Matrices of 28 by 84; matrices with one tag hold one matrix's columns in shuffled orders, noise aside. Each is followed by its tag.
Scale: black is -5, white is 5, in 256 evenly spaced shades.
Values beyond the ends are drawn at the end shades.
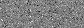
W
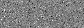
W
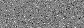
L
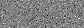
L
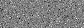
L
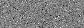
L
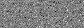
W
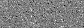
W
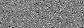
W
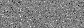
W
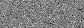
L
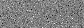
L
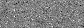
W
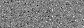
W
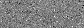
W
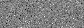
L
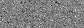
W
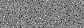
L
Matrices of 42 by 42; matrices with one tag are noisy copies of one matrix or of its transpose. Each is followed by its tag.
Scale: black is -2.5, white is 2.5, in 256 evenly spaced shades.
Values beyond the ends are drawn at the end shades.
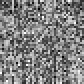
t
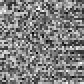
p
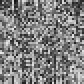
t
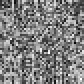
t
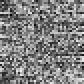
t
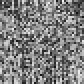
t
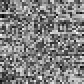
t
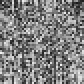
t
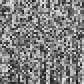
p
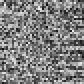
p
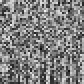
p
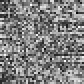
t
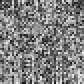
t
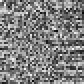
p
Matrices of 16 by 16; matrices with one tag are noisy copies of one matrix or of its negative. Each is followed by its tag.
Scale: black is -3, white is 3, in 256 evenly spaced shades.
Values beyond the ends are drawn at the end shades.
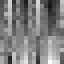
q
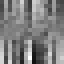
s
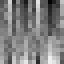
q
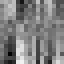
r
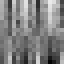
q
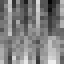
q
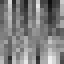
q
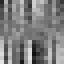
s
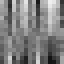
q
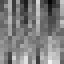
q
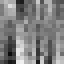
r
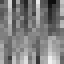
q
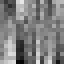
r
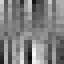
s
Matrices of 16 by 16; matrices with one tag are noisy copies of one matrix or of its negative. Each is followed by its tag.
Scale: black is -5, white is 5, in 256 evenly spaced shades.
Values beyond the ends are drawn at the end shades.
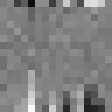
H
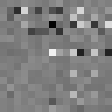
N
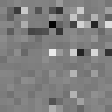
N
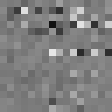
N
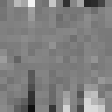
H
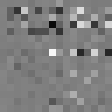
N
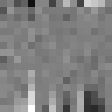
H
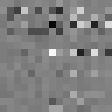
N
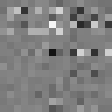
N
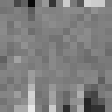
H
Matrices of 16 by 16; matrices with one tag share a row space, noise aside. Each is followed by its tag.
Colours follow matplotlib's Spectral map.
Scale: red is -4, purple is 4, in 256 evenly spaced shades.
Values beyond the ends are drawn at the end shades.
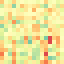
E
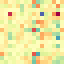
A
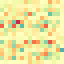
E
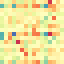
E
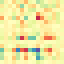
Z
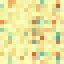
A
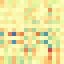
E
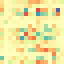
Z
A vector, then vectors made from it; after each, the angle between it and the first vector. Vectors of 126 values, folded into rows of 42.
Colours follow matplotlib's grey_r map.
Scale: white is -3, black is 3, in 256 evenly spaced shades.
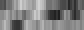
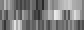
nearly opposite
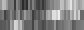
nearly opposite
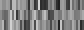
orthogonal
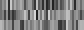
orthogonal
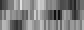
nearly parallel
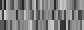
orthogonal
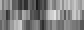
nearly opposite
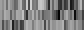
partly aligned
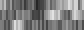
nearly opposite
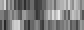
nearly opposite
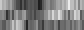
nearly opposite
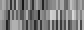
partly opposed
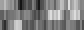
nearly opposite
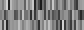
orthogonal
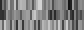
partly aligned
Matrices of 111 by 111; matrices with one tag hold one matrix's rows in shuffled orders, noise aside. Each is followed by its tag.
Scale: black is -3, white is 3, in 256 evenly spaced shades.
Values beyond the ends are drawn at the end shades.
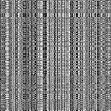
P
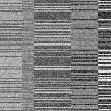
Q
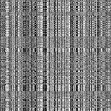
P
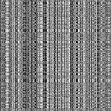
P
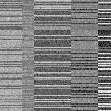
Q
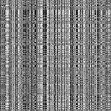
P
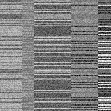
Q
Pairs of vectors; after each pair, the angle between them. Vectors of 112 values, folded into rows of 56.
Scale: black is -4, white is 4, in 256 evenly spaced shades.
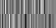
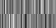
nearly parallel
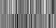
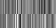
partly opposed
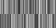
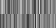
orthogonal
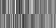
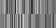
nearly opposite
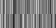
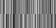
nearly parallel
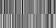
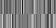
nearly parallel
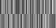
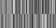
partly aligned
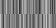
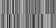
partly aligned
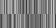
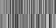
orthogonal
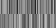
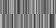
partly opposed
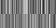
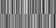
nearly parallel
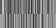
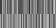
partly aligned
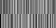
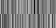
orthogonal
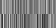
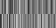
partly opposed
